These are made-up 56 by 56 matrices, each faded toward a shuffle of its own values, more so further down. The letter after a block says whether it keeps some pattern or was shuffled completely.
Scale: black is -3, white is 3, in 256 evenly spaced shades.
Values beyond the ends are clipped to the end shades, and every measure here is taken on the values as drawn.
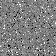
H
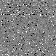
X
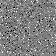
H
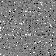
X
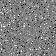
H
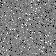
H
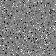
X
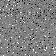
X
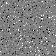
X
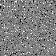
X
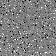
H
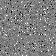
X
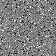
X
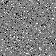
H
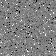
H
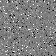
X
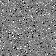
X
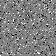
X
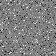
H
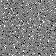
X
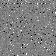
X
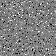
H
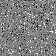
X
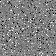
H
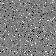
X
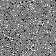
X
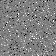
H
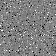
X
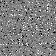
X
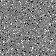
H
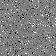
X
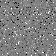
X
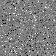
X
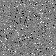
H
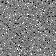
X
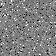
H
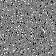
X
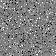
H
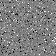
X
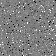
X
